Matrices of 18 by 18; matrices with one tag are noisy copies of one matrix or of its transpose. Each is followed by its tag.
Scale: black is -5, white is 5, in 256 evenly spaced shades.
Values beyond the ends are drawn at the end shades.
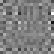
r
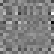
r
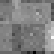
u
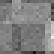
u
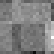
u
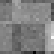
u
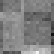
u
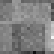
u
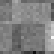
u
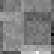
u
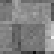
u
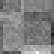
u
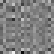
r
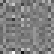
r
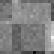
u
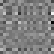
r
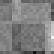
u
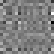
r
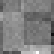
u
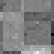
u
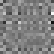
r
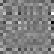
r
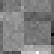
u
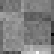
u
